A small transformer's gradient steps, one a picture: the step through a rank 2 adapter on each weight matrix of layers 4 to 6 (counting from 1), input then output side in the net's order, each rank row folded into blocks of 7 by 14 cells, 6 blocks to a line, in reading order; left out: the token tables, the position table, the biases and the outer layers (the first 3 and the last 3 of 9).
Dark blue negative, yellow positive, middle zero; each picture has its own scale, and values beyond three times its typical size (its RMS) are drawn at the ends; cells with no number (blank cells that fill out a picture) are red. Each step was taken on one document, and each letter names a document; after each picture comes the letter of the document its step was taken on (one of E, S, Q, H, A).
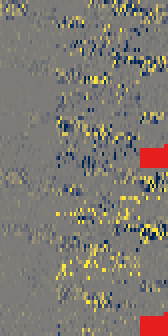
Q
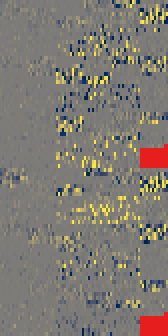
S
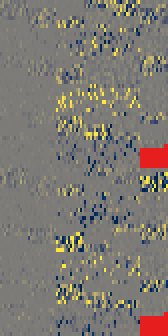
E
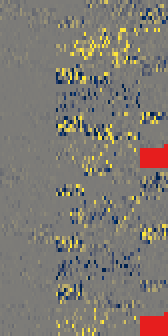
Q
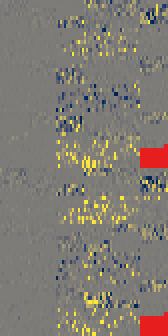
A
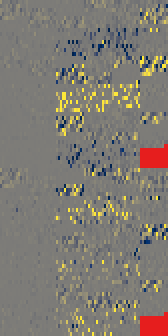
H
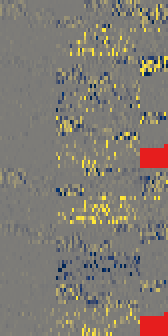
A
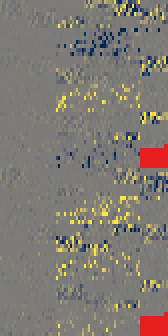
Q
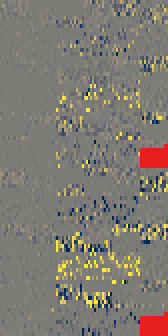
E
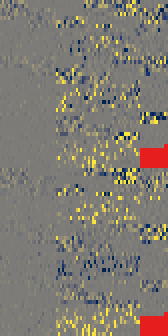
S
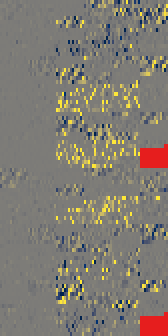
H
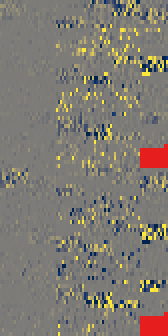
Q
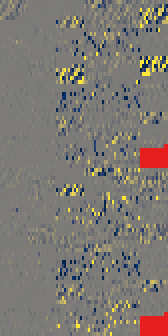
H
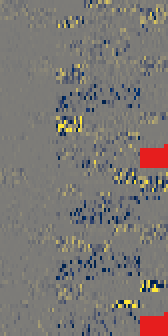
E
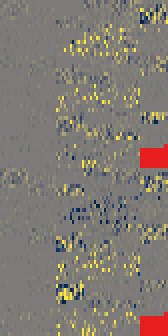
S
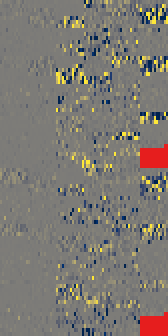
A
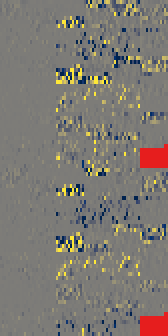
Q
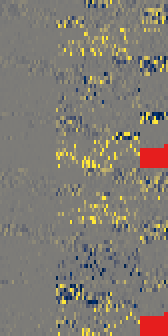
A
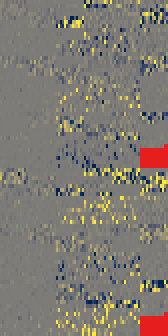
A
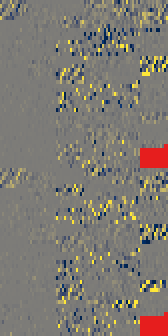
H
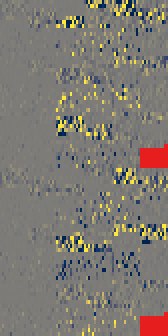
Q
